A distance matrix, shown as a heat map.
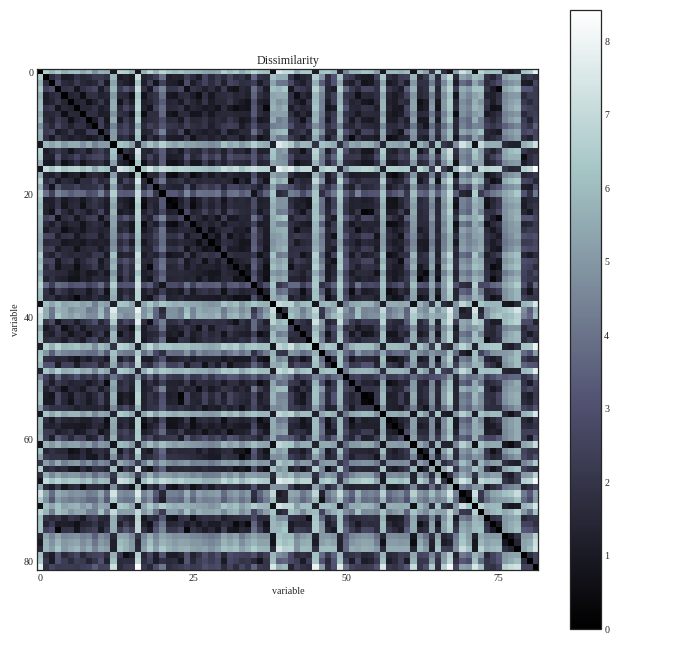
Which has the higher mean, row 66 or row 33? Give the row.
66
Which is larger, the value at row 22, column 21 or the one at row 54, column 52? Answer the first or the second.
the second
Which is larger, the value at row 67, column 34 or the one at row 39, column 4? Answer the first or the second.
the first
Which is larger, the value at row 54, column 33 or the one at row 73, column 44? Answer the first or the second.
the first
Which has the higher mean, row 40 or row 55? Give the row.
40
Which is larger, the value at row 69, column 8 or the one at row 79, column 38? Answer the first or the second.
the second
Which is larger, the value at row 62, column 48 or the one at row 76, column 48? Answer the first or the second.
the second
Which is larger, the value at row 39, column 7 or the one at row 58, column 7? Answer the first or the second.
the first
